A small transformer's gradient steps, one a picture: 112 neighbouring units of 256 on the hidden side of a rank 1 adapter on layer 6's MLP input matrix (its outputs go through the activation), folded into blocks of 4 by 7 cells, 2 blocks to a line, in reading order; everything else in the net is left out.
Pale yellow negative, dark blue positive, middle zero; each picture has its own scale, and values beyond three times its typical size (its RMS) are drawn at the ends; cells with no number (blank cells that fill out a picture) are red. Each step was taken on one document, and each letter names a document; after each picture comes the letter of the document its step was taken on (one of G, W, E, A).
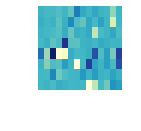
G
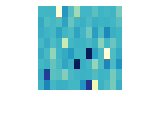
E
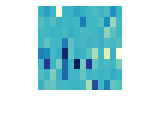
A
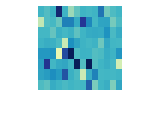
A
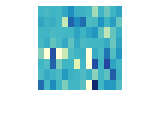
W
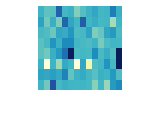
A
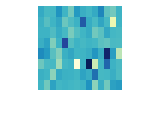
G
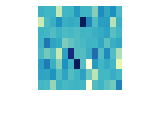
A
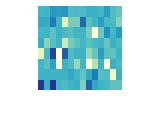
W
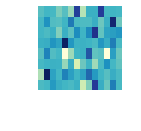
E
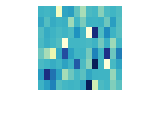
E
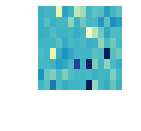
E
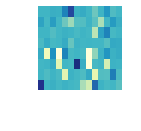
W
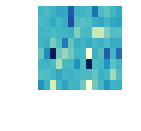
W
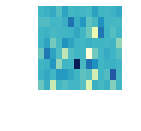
W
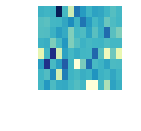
G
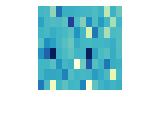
W
